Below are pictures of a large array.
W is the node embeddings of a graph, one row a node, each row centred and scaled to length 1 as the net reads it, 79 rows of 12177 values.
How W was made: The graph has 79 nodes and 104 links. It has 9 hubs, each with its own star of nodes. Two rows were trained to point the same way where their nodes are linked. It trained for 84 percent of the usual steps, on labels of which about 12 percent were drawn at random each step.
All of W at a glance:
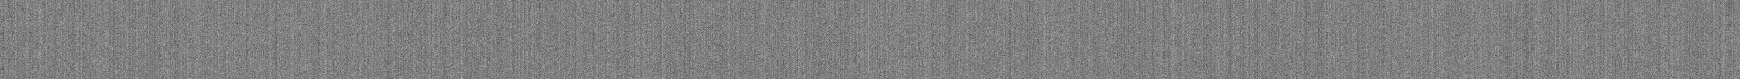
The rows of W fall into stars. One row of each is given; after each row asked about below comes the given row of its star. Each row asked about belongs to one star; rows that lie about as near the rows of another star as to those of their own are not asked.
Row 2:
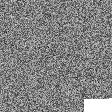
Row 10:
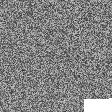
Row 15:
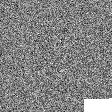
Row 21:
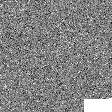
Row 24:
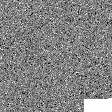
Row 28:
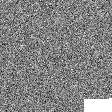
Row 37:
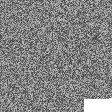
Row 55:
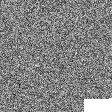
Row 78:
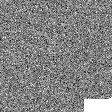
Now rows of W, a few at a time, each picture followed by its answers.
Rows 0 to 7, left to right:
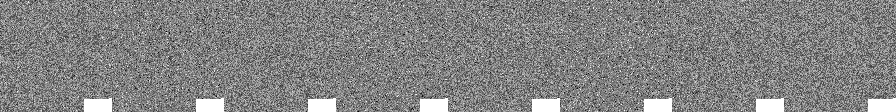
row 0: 37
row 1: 55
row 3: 24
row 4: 15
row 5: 24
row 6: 37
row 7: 24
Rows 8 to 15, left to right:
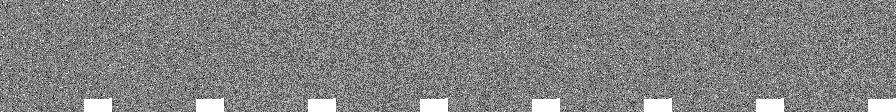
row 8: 55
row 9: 55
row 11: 55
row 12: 21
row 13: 15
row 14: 15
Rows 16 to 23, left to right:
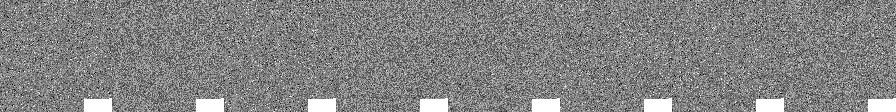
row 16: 15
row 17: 28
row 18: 78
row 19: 2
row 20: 28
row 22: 2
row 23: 2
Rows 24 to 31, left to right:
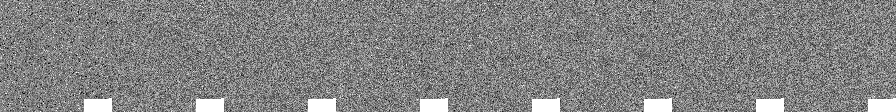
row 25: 15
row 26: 2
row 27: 2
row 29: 78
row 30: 37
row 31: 28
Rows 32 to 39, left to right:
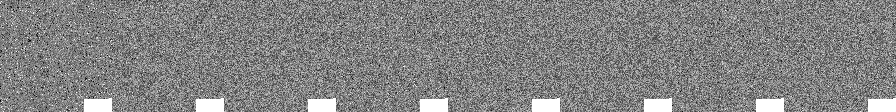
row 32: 21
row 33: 28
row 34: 10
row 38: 55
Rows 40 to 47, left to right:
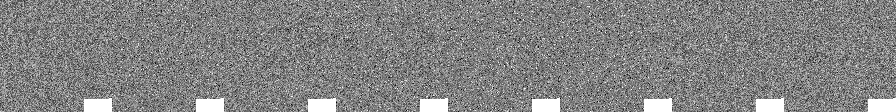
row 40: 28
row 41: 21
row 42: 37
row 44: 78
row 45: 28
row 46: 2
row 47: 21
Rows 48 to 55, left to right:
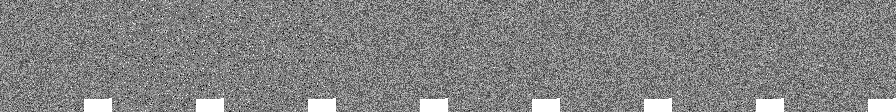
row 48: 2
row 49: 24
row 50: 37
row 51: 15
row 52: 21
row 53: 21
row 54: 15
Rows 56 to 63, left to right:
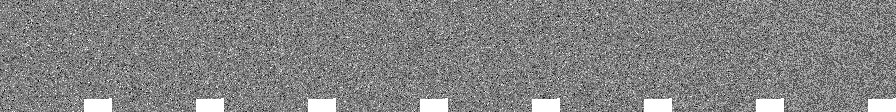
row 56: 10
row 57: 55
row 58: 21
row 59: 37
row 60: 24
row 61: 2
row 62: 37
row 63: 78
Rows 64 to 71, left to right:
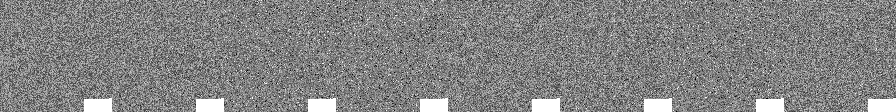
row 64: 2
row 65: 37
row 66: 10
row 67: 37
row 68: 2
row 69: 37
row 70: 10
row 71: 15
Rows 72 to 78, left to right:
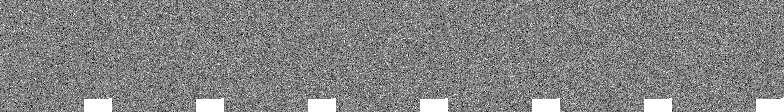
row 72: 78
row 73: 55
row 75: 78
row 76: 21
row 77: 28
